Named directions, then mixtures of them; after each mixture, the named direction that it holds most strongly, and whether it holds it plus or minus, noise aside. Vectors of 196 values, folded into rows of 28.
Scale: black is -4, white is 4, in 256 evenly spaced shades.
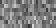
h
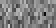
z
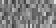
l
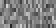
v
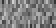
l, minus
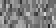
v, plus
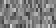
v, minus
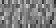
l, minus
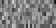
l, minus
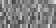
z, plus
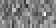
l, plus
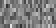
v, minus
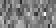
z, minus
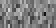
z, plus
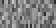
l, minus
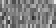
l, plus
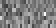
z, minus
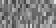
l, plus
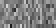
v, plus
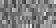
l, plus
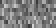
h, plus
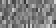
l, plus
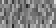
l, plus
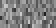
h, plus
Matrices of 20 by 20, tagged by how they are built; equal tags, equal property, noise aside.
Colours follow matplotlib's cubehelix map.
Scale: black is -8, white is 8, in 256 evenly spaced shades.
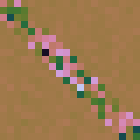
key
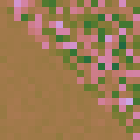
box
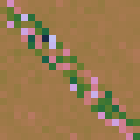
key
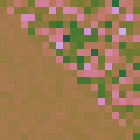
box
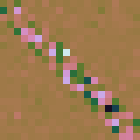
key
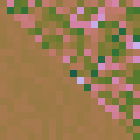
box
